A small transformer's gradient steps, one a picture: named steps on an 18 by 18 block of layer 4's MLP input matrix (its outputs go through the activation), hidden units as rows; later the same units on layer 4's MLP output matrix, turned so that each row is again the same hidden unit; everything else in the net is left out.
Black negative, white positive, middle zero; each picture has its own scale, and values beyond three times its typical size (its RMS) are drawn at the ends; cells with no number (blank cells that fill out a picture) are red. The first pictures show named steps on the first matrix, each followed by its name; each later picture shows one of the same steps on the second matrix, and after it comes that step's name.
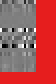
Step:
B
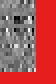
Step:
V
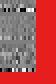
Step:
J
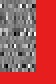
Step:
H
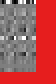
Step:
B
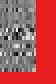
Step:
J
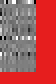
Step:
B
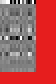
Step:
B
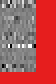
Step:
V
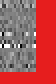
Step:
H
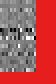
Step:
J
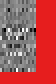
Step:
J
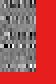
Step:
V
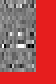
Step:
H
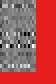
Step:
H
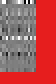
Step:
B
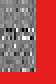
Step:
J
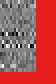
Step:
H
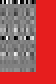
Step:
B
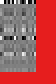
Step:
B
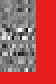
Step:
J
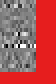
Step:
H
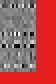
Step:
H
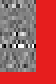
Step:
H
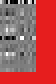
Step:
B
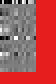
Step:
B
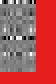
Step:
B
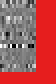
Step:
V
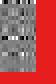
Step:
B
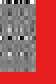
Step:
B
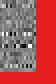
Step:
H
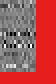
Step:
H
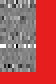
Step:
V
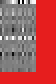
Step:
B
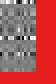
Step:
B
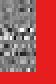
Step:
J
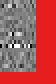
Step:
H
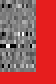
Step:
H
